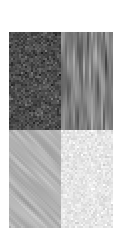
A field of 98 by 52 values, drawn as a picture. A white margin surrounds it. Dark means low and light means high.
The table splits into 2 rows of 2 panels. Panel 1,1: low, fine-grained. Panel 1,2: middling, streaked downward. Panel 2,1: high, slanting down to the right, faint in contrast. Panel 2,2: very high, fine-grained, faint in contrast.
